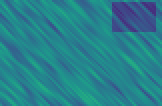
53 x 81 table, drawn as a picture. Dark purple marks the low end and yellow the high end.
Mirror symmetry: none. Odd patch: lower, in the top right. Ninth with the lowest average: top right.
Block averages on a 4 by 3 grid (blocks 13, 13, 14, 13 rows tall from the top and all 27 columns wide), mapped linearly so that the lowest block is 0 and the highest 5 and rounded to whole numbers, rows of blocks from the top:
450 / 443 / 445 / 554
